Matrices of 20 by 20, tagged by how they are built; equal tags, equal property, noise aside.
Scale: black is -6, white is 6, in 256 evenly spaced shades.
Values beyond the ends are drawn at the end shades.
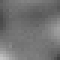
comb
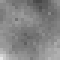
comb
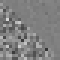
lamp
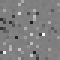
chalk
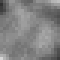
comb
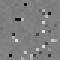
chalk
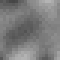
comb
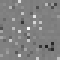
chalk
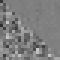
lamp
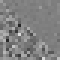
lamp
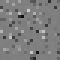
chalk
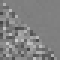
lamp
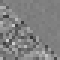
lamp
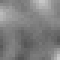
comb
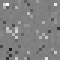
chalk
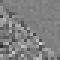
lamp
